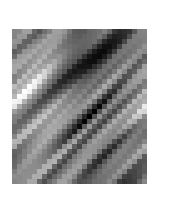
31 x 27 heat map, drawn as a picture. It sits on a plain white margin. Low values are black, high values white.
Overall the values sit about 50% of the way up the scale. Neither half mirrors the other. The top middle is the ninth with the lowest average. Streaks slant up to the right.
